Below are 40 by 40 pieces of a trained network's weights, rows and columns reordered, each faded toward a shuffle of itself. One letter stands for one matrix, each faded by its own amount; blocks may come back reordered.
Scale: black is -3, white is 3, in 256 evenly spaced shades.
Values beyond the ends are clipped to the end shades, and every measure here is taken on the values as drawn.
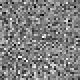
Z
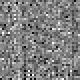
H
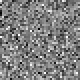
Z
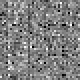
H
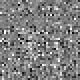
H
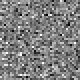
Z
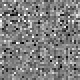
H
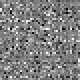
H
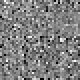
H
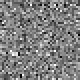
Z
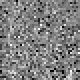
H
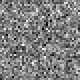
Z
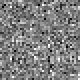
Z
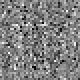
H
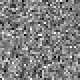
Z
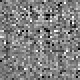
H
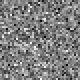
Z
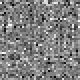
H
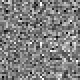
Z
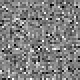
H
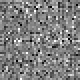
H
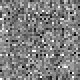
H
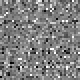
H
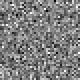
Z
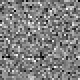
Z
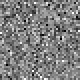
Z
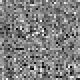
H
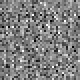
H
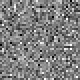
Z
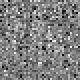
H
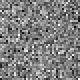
Z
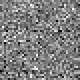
Z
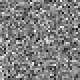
Z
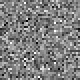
Z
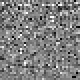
H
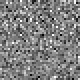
Z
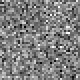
Z
